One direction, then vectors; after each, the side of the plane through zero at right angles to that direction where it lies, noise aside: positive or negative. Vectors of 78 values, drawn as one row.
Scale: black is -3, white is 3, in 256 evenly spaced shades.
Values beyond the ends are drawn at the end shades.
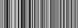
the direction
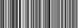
negative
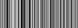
positive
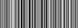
positive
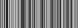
positive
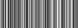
negative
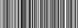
positive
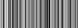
negative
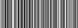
positive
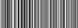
positive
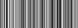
positive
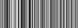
positive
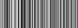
positive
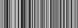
positive
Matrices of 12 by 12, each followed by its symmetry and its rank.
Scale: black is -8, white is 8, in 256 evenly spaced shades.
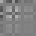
symmetric, rank one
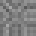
antisymmetric, rank two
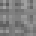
antisymmetric, rank two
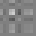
symmetric, rank one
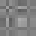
symmetric, rank one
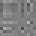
antisymmetric, rank two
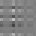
neither, rank one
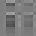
neither, rank one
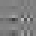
neither, rank one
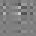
neither, rank one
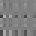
neither, rank one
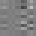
neither, rank one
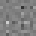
antisymmetric, rank two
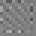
antisymmetric, rank two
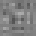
antisymmetric, rank two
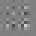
symmetric, rank one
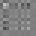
symmetric, rank one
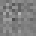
antisymmetric, rank two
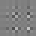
symmetric, rank one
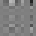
neither, rank one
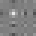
symmetric, rank one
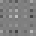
symmetric, rank one
